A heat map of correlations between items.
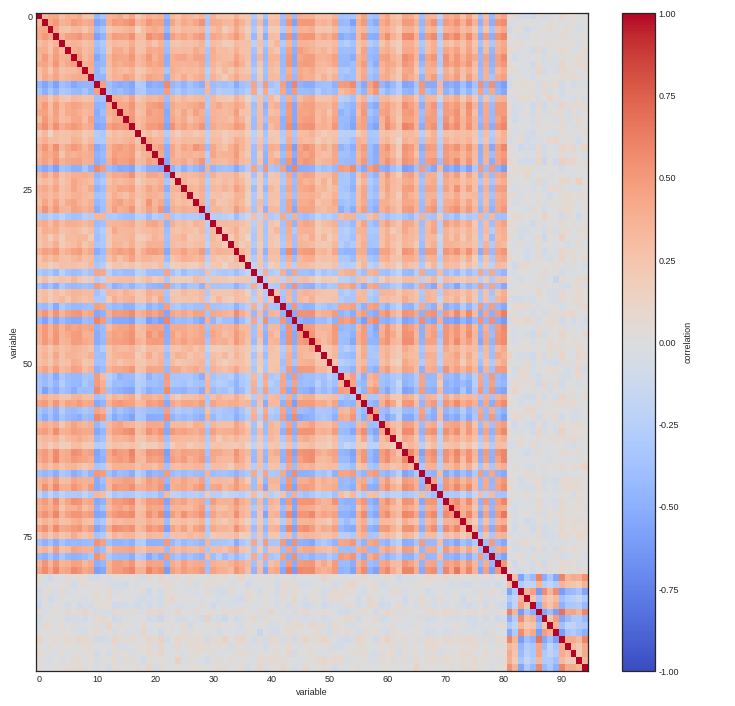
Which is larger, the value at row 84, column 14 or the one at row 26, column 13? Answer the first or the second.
the second
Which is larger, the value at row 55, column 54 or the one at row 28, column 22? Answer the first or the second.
the first
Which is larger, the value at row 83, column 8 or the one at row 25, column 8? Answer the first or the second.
the second
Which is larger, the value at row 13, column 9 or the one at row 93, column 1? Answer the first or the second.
the first
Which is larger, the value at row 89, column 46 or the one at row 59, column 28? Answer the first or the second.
the second
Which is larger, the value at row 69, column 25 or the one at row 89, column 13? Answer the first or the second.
the second
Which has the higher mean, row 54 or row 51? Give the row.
51
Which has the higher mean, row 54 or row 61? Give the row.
61
